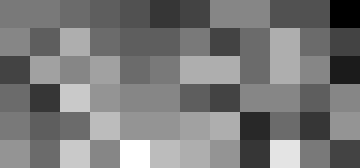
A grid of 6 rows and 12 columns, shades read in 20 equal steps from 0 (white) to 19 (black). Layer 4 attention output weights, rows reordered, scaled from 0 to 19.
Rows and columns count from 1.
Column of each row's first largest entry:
12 8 12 2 9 9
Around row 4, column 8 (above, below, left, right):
6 6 12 9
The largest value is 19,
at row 1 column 12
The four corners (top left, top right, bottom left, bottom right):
10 19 8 14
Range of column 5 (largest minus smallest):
13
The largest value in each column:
14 15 11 12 13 15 14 14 16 13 15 19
